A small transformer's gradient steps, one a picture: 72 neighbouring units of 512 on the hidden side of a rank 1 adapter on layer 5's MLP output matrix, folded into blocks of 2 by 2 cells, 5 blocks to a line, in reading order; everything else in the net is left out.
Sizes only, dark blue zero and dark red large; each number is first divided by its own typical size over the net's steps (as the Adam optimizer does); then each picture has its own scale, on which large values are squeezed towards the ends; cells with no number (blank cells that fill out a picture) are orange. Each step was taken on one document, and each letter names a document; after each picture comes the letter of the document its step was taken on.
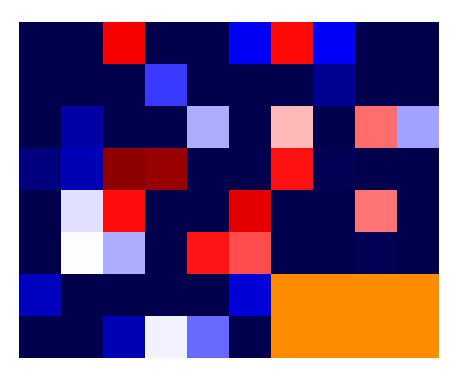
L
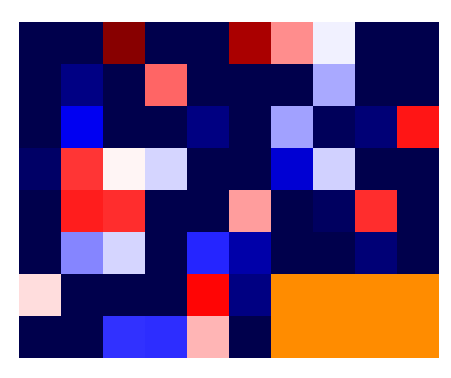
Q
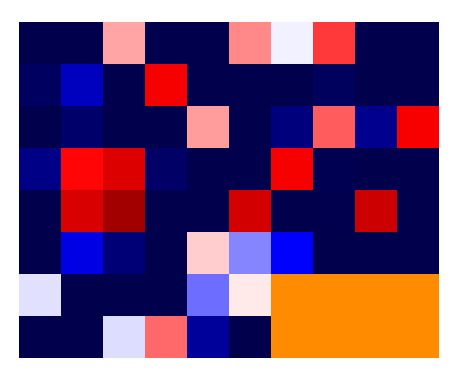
Q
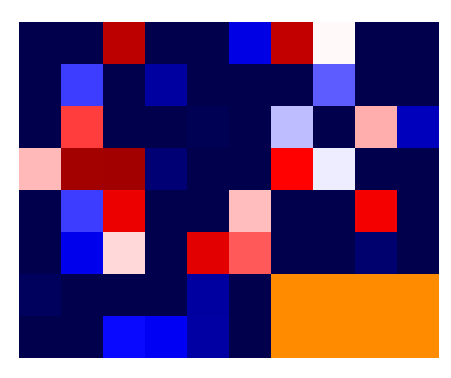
L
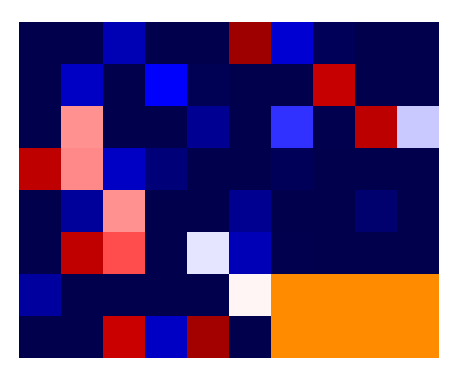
L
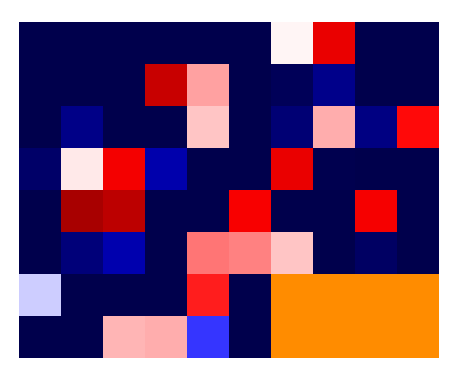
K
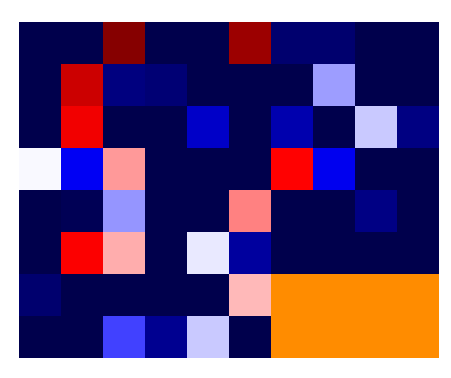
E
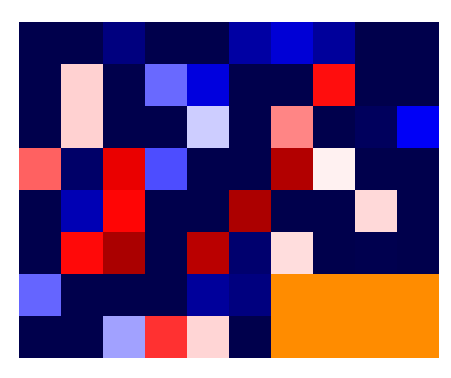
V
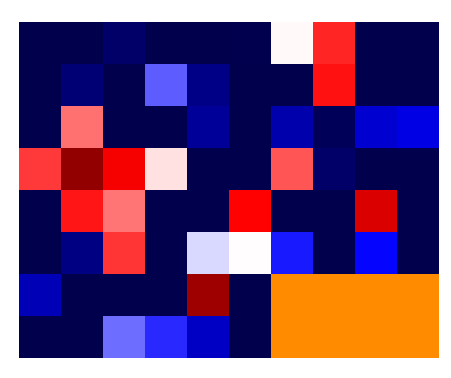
K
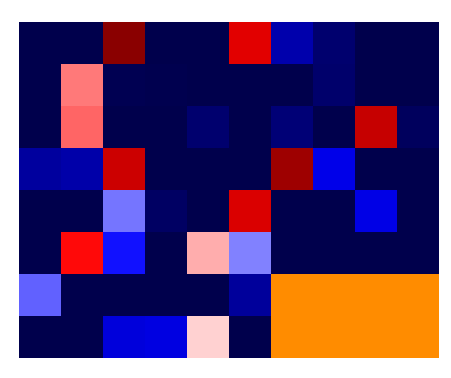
E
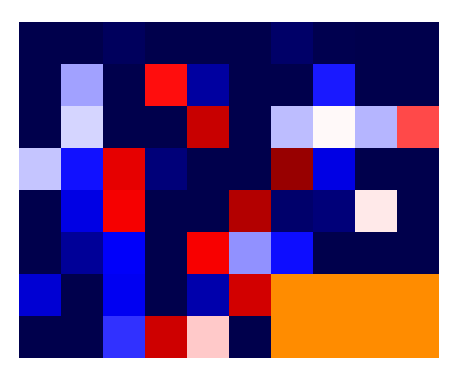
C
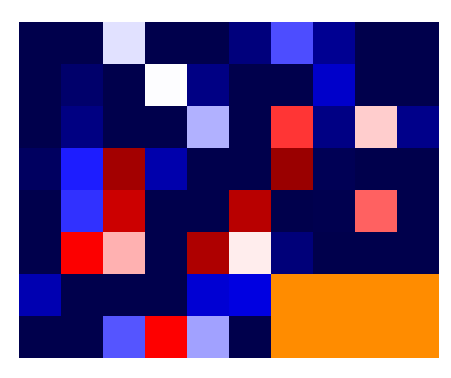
V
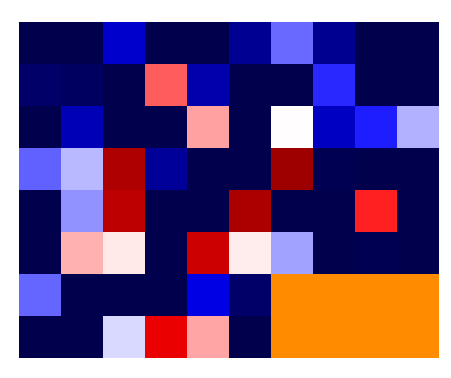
V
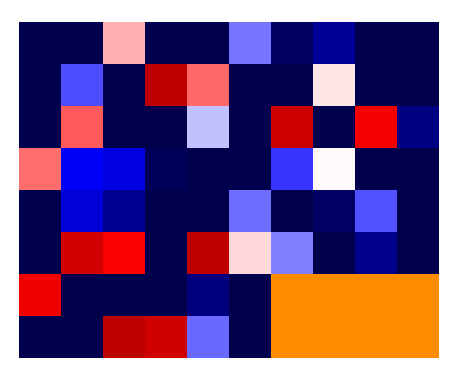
Q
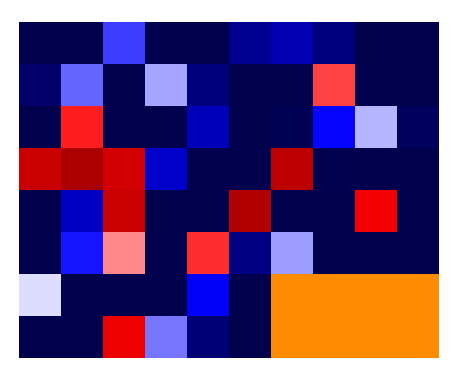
V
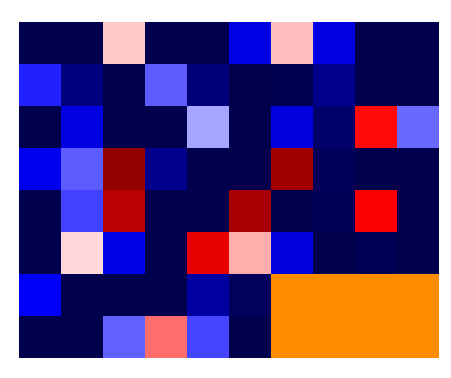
V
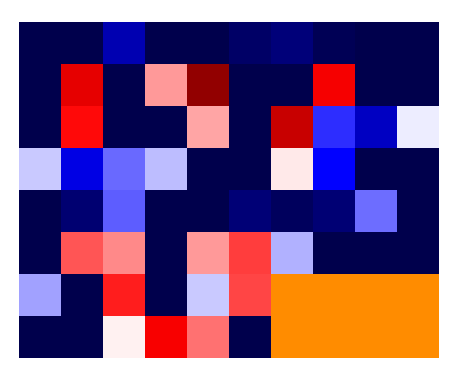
C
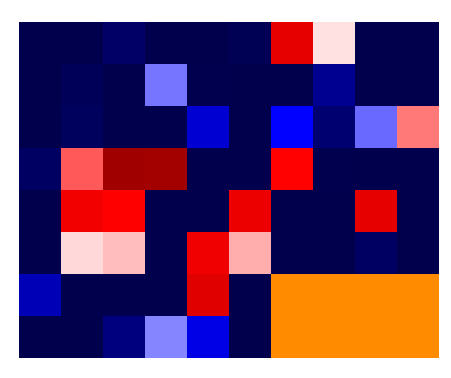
K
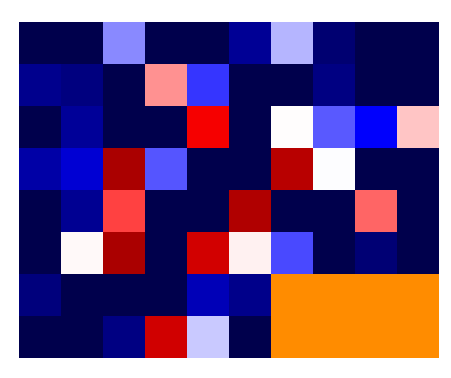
L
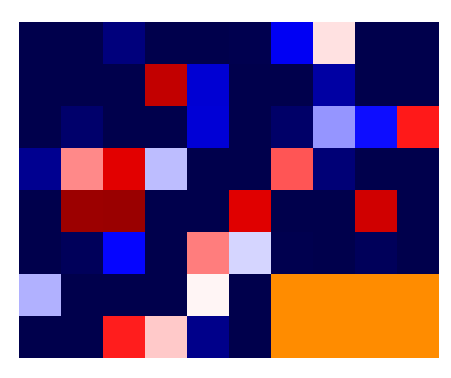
K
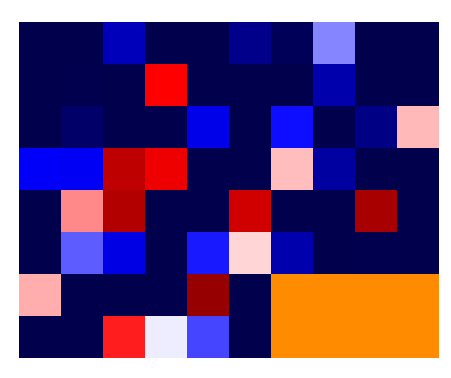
K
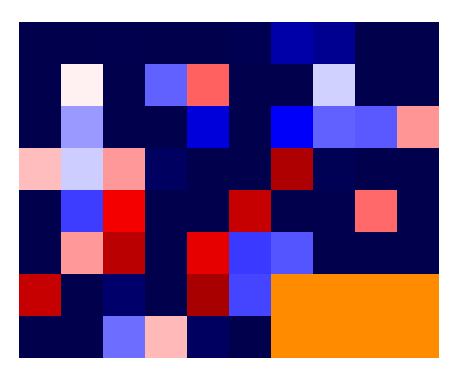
C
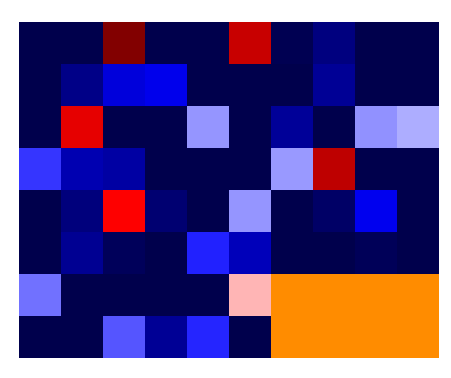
E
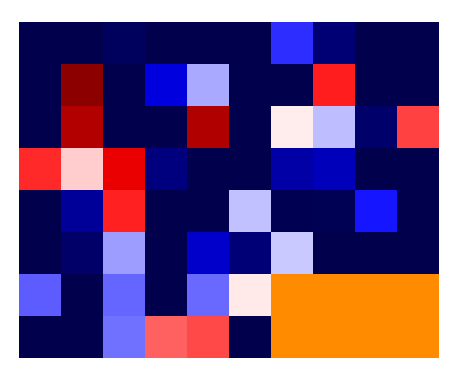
C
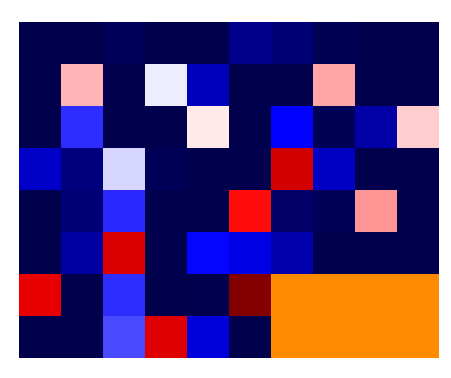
C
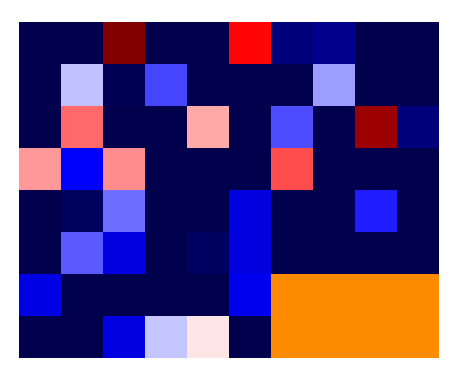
E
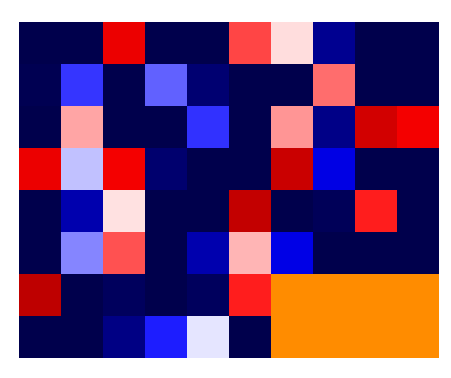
L
